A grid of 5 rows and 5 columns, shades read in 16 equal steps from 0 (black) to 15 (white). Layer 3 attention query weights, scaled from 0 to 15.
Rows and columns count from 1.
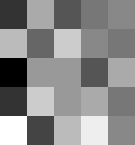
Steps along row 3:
up same down up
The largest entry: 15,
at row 5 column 1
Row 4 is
3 12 9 10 7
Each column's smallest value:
0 4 5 5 7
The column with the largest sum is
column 3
